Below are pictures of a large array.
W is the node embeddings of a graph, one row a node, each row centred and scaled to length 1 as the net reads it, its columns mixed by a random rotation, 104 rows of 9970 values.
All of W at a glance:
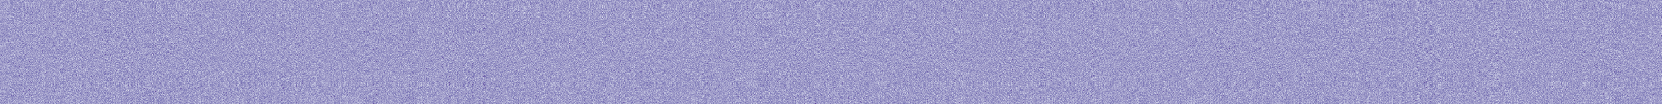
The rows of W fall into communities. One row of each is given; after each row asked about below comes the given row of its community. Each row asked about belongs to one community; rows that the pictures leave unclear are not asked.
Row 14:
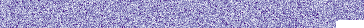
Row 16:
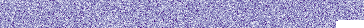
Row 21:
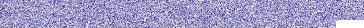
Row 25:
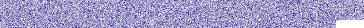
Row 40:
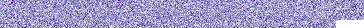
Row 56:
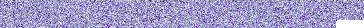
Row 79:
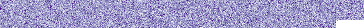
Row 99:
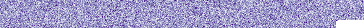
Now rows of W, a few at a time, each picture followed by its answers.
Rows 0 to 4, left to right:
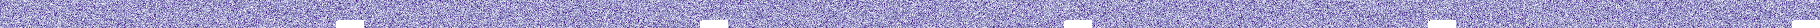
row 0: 56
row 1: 99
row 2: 40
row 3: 25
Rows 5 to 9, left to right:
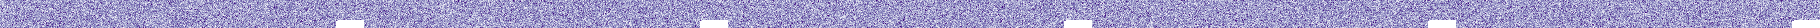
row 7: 16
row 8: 56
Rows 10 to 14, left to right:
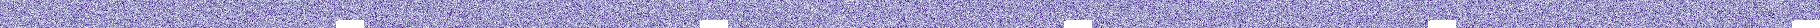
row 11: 14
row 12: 16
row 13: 79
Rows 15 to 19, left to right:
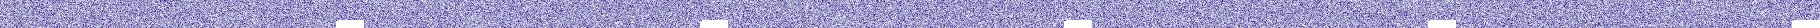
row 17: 16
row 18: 14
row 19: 40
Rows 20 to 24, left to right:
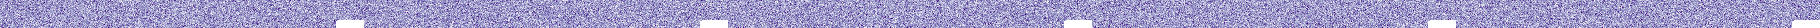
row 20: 56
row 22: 56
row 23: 14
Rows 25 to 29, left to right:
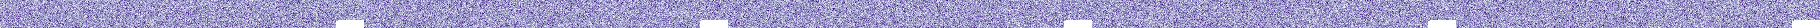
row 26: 40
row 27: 16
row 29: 25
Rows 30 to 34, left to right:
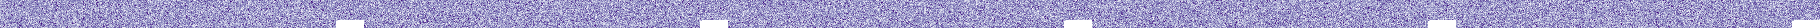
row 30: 40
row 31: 14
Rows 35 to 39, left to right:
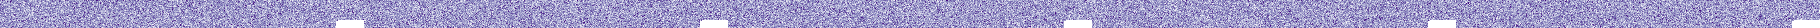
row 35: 99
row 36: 25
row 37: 16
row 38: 16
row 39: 56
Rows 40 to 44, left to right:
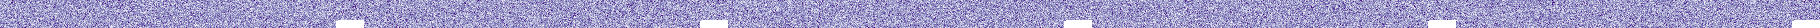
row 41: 79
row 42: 16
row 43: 99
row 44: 40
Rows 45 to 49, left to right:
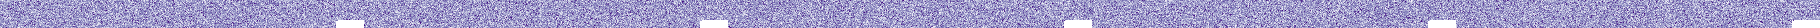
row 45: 14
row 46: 14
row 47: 99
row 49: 25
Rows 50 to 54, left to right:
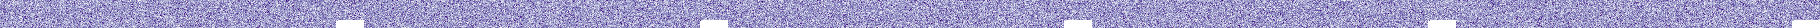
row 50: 79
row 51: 56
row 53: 25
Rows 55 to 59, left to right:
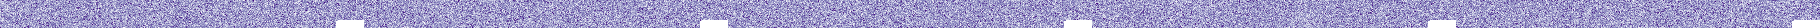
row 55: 40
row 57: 16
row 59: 99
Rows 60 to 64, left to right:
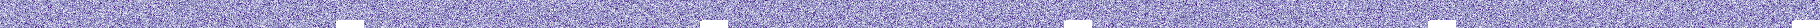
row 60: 79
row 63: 21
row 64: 56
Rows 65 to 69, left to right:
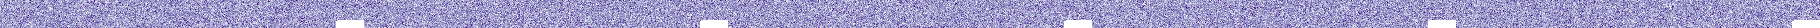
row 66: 56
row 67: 16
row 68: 79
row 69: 21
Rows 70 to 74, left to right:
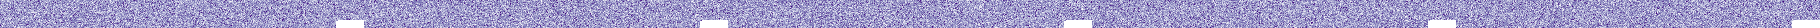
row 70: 14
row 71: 99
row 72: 21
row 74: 40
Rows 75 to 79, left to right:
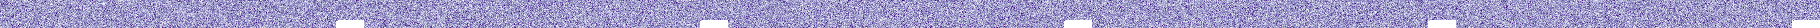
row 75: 56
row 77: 99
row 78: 79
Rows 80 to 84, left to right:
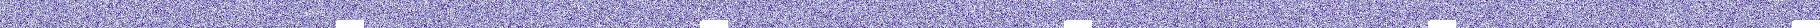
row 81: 56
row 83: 21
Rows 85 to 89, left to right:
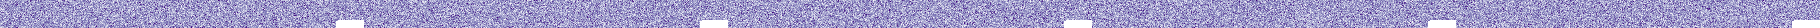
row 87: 56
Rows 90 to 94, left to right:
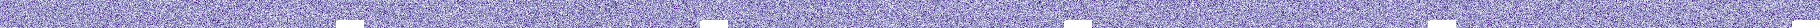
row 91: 25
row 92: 40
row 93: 40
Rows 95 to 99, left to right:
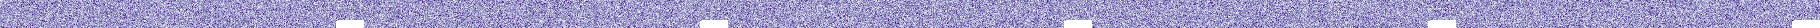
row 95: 99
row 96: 21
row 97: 25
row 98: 40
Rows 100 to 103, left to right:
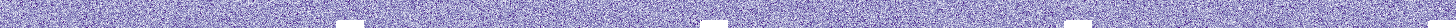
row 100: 40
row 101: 79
